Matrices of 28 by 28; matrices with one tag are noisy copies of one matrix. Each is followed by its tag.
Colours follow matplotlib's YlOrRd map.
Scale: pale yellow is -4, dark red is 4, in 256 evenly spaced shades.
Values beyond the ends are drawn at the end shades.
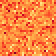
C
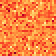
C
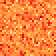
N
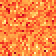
C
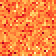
C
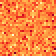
C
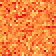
C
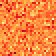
C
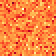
C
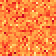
C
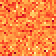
C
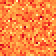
N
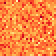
N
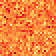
C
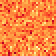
C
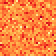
N
